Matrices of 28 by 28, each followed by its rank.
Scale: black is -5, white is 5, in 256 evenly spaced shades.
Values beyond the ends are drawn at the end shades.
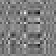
two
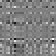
two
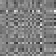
two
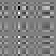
one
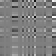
one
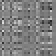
two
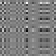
one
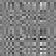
two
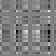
one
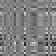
two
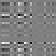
one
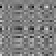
two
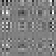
two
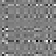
two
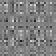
two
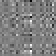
two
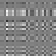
one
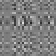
two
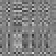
two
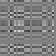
one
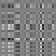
one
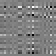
two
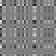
one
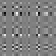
one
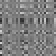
two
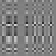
one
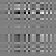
one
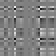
one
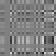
one
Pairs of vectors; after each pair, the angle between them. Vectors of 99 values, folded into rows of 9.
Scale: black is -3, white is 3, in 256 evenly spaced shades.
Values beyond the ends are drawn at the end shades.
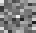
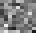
orthogonal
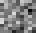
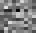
orthogonal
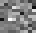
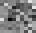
nearly opposite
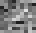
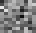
partly opposed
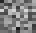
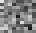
partly opposed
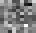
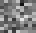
partly opposed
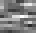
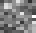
orthogonal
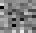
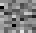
nearly parallel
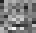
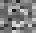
partly opposed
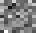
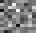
partly opposed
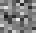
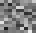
orthogonal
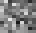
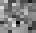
nearly parallel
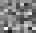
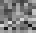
partly opposed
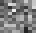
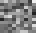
orthogonal
